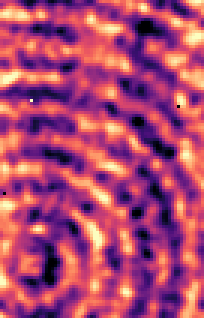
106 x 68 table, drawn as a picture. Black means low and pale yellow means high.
Rings spread out from the bottom left. No single row or column stands out from its neighbours. On average the colour sits 50% of the way up the scale. Three lone cells stand out: one far higher and two far lower than their neighbours. Stripes running up and down repeat 2 times from left to right. No overall slope runs across the table.
